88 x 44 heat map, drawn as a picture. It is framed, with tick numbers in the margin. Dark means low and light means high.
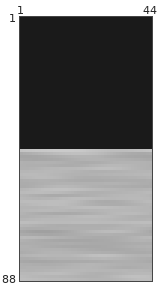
It is made of 2 by 1 panels. Panel 1,1: very low, flat. Panel 2,1: high, streaked across, faint in contrast.
